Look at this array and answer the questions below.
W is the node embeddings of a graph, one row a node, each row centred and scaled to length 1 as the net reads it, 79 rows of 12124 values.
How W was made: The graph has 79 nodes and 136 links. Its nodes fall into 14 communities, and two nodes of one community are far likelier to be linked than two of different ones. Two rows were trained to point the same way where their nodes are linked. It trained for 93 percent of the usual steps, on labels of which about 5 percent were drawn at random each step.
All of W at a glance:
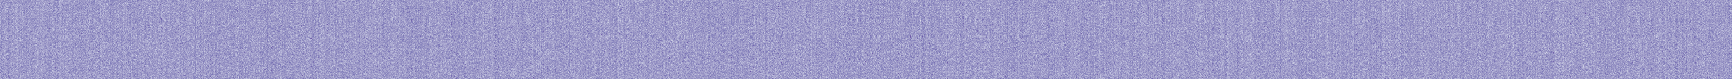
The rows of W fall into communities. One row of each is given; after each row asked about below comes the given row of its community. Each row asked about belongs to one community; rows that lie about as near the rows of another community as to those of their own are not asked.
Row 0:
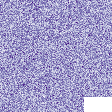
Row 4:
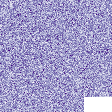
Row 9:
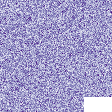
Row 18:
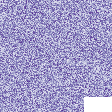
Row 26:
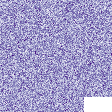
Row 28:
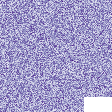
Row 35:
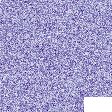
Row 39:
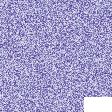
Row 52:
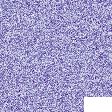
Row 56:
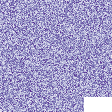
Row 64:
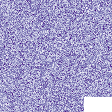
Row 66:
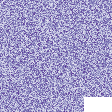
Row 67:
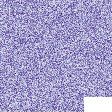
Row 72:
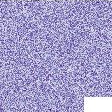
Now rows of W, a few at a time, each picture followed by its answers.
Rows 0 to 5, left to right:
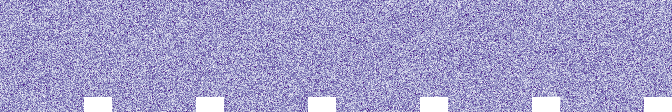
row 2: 35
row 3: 67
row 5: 4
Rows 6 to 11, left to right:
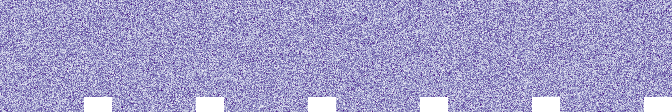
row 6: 39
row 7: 18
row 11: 56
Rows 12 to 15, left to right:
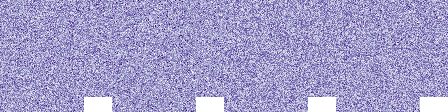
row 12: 72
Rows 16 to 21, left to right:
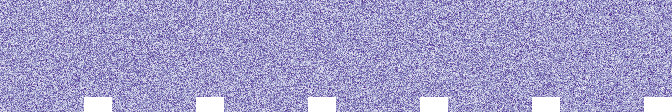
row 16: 56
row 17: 4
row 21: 52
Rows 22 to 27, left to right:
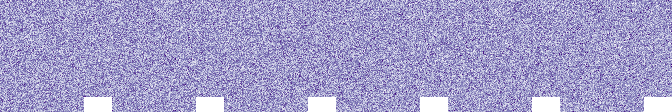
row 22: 52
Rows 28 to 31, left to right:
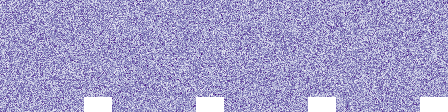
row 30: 26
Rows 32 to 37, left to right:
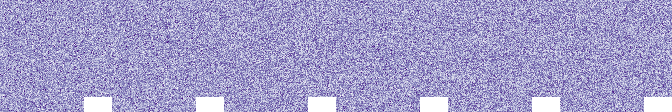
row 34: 64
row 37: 26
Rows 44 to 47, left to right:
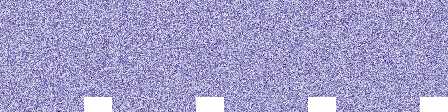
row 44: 66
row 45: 66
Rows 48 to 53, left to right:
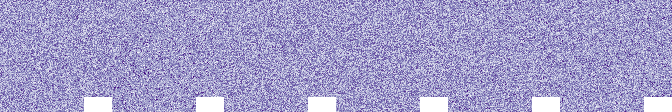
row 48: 66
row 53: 39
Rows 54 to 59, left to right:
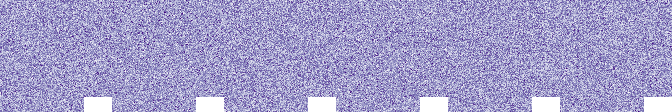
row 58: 18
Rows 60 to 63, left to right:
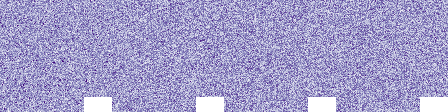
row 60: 28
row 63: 0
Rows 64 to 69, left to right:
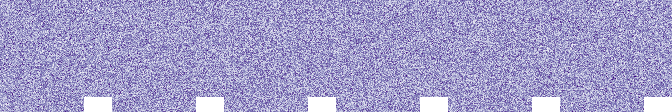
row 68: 52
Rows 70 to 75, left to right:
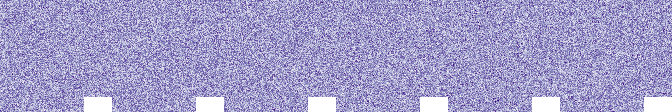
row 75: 56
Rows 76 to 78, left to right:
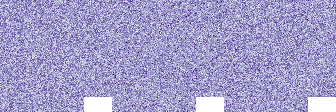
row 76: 18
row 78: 39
